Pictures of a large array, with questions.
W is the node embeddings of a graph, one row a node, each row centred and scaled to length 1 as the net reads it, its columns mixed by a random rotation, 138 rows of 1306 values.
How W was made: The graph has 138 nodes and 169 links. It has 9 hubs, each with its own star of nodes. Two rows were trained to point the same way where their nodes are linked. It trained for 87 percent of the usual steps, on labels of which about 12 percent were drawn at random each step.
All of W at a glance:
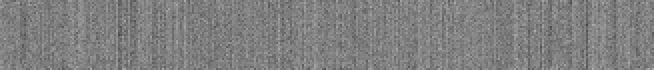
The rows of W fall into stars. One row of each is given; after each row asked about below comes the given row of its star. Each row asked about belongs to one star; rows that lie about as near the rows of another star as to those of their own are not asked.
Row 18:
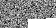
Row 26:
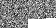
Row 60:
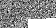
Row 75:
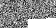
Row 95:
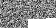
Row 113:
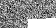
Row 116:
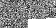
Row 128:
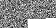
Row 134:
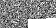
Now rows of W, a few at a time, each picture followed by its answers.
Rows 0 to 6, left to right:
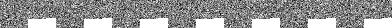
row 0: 116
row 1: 18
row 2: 128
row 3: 128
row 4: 26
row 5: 26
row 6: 26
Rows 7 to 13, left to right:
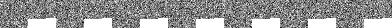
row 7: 75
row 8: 26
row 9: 116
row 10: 60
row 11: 95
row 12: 128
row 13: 113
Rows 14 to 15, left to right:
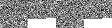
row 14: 75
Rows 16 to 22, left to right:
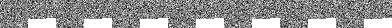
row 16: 60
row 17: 18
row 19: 75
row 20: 60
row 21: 26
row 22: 116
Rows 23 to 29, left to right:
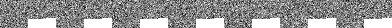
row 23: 116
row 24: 116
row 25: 113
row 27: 134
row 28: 75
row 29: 95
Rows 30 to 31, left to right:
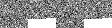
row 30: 95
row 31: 134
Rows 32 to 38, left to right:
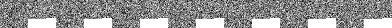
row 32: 113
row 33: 95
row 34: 113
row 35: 128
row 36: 95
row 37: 95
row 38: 75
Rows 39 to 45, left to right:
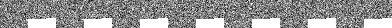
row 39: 113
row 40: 128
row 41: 128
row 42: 18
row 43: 26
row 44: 113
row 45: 18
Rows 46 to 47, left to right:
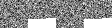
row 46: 113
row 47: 116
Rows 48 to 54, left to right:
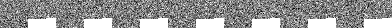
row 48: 134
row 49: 95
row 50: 95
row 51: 134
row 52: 128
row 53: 26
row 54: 116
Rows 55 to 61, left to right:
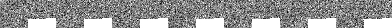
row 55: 128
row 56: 18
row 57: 134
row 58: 60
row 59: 26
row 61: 95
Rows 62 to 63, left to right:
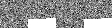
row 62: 113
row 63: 128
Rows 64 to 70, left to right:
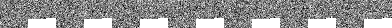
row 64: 18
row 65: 26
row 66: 26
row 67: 116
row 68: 113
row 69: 95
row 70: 26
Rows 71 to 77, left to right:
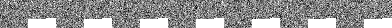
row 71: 95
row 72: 116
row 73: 113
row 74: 116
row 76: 95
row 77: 113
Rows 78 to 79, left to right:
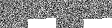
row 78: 95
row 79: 113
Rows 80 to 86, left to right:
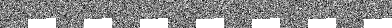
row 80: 60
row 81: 116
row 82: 18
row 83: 134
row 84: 128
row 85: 116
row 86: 128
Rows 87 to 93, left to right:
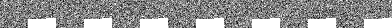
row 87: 134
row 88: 128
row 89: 113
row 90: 134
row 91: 60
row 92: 95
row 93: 26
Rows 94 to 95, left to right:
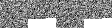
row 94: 134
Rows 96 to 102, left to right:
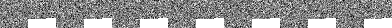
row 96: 134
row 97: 95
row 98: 60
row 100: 18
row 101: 128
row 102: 26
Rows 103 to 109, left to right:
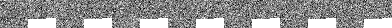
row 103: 95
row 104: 113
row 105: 60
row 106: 26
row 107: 128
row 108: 18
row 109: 18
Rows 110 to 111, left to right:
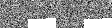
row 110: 134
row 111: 113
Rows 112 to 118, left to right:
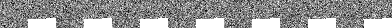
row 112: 113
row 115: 116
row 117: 60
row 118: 95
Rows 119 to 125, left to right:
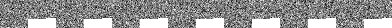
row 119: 60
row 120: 75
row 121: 75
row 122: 128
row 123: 26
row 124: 116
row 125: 113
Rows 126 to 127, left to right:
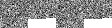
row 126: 60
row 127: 75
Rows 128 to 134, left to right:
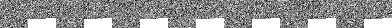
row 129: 134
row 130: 128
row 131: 60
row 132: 134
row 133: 75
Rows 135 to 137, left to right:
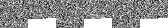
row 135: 75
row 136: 128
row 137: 95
